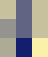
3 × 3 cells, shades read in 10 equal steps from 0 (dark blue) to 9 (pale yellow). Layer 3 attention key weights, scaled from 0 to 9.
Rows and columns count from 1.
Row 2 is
5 3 7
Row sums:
17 15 15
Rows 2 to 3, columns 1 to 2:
5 3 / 6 0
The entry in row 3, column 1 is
6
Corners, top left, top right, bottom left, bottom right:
7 7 6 9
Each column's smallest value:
5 0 7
